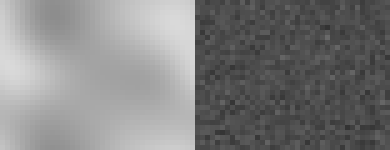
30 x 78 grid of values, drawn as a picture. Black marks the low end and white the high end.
The table splits into one row of 2 panels. Panel 1,1: high, smooth. Panel 1,2: low, fine-grained, faint in contrast.
